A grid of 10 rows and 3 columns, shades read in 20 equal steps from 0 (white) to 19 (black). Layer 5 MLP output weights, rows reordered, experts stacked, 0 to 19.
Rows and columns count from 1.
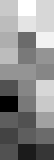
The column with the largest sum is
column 1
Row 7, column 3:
4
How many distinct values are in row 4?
3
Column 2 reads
0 2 11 10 8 9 10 13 12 17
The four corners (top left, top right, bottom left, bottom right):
4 3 13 15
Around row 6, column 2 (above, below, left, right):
8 10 13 3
